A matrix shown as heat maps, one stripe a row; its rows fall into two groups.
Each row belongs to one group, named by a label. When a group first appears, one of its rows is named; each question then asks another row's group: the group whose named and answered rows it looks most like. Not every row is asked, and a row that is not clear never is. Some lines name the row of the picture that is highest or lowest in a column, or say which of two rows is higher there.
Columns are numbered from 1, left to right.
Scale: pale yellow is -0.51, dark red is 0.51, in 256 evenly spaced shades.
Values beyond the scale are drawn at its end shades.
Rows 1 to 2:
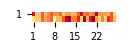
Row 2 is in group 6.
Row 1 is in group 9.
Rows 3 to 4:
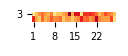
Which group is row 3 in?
6
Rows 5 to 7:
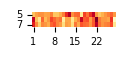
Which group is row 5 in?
6
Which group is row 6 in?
9
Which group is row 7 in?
9
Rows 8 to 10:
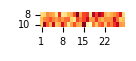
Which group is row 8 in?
6
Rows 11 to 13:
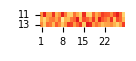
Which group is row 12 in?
6
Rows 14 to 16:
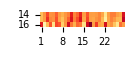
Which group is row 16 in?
9
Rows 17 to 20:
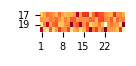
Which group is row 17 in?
6
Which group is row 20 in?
9
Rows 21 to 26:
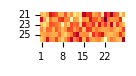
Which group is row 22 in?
9
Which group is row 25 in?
6
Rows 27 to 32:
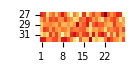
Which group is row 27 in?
9
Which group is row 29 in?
6
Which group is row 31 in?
6
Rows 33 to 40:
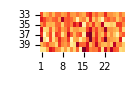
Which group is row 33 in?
9
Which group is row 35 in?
6
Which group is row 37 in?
9
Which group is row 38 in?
9
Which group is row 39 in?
6
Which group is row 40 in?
6
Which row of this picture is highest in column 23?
34
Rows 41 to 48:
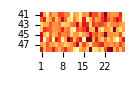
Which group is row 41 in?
9
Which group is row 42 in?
9
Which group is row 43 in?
6
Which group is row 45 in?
9
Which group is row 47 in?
6
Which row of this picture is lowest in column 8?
46
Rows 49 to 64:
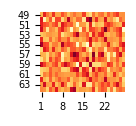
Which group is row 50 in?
9
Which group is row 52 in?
9
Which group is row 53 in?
6
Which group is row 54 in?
9
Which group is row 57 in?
6
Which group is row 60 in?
6
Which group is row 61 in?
6
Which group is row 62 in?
9
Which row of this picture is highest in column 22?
52
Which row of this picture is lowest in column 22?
56
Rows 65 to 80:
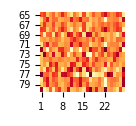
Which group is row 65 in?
9
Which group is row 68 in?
9
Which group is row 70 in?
6
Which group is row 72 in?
9
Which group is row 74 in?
6
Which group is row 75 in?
6
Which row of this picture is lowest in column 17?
73
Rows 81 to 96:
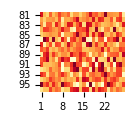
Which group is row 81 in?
9
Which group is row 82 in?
6
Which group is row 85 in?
6
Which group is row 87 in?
9
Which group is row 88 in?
6
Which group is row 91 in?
6
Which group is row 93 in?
9
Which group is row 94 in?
6
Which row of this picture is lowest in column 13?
95
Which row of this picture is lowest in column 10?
86
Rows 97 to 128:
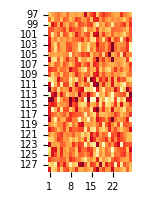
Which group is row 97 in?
6
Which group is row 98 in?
9
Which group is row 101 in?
9
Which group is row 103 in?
9
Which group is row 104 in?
9
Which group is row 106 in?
9
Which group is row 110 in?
6
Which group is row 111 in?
9
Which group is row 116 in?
9
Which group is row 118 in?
9
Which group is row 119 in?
6
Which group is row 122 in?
6
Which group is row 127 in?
6
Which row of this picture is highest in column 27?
112
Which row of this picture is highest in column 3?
113
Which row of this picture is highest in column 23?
112
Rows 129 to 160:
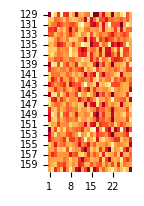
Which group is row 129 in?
9
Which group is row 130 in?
6
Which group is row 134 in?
6
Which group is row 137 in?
6
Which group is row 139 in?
9
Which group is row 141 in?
6
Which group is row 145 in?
9
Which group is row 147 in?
6
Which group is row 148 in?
9
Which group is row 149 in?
9
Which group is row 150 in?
9
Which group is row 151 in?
6
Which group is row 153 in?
9
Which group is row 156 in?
6
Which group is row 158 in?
6
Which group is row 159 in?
6
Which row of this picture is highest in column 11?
160
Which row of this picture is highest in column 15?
135
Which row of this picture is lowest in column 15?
129
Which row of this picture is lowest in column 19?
152
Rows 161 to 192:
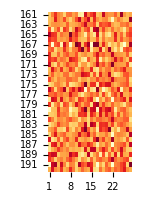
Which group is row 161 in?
6
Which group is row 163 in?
6
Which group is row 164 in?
9
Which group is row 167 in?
9
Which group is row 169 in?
9
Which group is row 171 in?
9
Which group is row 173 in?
6
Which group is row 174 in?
9
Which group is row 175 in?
6
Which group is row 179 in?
9
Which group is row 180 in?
6
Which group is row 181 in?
6
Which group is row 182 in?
9
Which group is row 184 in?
6
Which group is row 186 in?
9
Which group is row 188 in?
6
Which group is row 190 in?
9
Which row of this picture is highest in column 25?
161
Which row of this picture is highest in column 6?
176
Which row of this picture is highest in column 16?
167
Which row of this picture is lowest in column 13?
176
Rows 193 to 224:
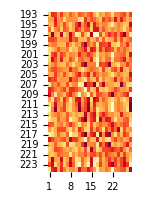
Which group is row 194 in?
6
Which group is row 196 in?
9
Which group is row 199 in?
6
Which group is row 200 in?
6
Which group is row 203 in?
6
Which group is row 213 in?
6
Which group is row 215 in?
9
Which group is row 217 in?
6
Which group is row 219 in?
6
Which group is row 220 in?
6
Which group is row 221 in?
6
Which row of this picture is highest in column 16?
207
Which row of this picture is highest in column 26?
197
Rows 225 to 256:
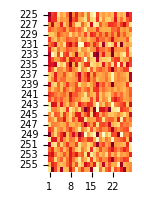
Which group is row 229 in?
6
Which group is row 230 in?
9
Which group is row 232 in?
9
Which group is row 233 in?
9
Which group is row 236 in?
9
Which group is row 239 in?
9
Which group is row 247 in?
6
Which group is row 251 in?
9
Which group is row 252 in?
9
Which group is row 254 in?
9
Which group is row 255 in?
6
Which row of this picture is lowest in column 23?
244
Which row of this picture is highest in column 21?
244
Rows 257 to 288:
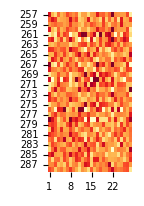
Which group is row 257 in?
9
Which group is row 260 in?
9
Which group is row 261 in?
6
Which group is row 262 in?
9
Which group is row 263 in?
6
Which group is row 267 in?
9
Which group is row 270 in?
9
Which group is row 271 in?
6
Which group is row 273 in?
9
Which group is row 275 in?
6
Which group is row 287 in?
6
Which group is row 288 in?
9
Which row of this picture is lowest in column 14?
262
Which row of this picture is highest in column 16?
270
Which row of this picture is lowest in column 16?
278
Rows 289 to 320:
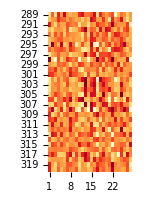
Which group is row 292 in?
6
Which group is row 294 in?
6
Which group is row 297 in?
6
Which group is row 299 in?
6
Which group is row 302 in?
6
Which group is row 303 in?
6
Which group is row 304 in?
6
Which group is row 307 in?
6
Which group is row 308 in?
9
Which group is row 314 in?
9
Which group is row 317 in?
6
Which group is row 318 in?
6
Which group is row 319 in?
9
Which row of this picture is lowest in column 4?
317
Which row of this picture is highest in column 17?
298
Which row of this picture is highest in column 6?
289
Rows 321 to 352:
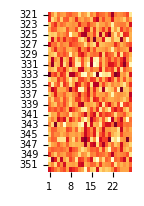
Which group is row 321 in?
9
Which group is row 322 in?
9
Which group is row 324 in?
6
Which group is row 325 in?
6
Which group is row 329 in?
6
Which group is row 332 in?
6
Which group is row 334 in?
6
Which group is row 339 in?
6
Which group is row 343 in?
6
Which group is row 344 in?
6
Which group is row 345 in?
6
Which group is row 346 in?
6
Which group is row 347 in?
6
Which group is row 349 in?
9
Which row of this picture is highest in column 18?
325
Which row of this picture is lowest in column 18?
333
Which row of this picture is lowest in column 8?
325
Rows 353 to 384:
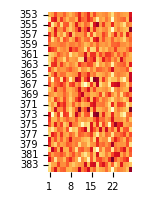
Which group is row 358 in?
9
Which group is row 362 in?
6
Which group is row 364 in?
9
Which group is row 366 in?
9
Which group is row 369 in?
6
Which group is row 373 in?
9
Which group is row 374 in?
9
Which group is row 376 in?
6
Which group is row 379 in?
9
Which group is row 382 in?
9
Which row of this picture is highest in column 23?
375
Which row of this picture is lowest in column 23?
383
